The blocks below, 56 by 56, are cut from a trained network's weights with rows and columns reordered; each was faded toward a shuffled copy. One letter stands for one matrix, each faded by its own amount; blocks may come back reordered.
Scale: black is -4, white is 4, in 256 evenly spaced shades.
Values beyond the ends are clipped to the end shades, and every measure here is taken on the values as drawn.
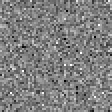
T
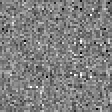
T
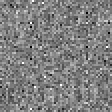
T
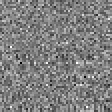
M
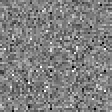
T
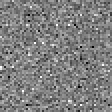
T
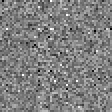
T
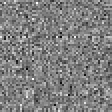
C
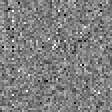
T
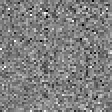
T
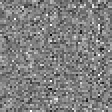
C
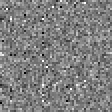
T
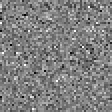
T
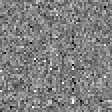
T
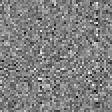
C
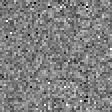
T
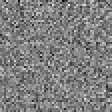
M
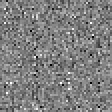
T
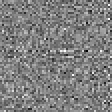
C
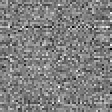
C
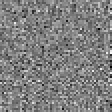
C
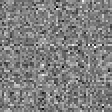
C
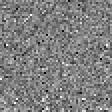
T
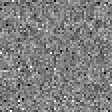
T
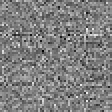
C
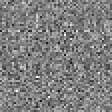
C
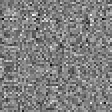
M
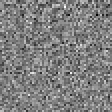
M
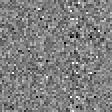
T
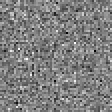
C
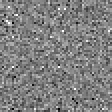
T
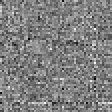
C
